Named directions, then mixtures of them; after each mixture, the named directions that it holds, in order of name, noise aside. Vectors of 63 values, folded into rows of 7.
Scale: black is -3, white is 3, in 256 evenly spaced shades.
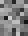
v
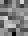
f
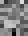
f, v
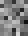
v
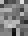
f, v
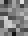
f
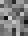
v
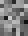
v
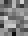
f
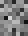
v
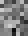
f, v
